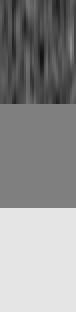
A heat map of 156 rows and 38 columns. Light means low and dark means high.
The table splits into 3 rows of 1 panel. Panel 1,1: high, streaked downward. Panel 2,1: middling, flat. Panel 3,1: very low, flat.
